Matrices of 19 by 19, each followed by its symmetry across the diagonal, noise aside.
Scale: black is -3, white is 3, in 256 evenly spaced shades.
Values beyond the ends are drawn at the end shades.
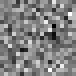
neither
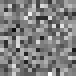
antisymmetric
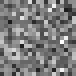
neither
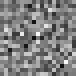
antisymmetric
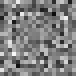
antisymmetric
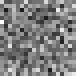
neither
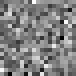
neither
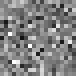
neither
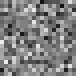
antisymmetric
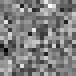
antisymmetric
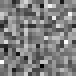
antisymmetric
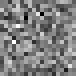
antisymmetric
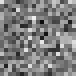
neither
